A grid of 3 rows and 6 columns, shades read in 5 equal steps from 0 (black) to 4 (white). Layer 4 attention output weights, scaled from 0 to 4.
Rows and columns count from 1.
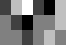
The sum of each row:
12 10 12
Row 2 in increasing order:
0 1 2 2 2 3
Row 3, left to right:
2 2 1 2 3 2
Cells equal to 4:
1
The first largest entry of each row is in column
3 6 5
